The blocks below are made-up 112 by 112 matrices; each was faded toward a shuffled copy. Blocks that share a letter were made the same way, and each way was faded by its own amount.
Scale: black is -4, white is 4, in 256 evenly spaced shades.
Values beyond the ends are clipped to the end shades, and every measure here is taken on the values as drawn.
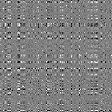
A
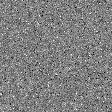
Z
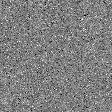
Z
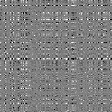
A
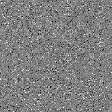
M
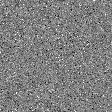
Z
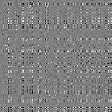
A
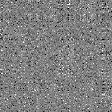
M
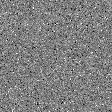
Z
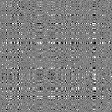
A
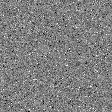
Z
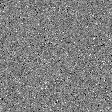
Z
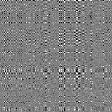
A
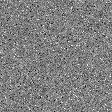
Z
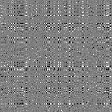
A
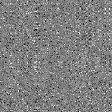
M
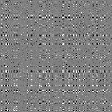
A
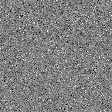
Z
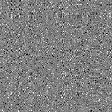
M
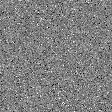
Z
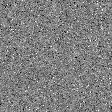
Z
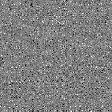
M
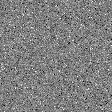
Z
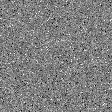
Z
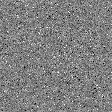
Z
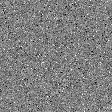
Z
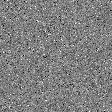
Z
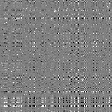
A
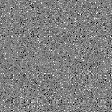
M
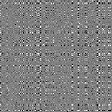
A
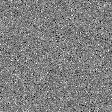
Z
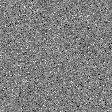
Z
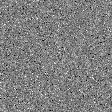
Z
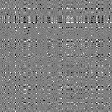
A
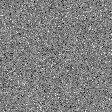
Z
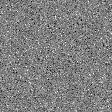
Z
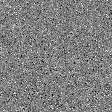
Z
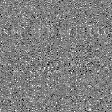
M
